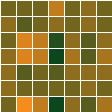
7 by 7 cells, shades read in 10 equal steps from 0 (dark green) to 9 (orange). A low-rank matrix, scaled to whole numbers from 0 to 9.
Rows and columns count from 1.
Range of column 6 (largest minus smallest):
2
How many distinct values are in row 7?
7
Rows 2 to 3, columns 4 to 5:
5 4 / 1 5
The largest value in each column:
5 9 7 7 6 5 6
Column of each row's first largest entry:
4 1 2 2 1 1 2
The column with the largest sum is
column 2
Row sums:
32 30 33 35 30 30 34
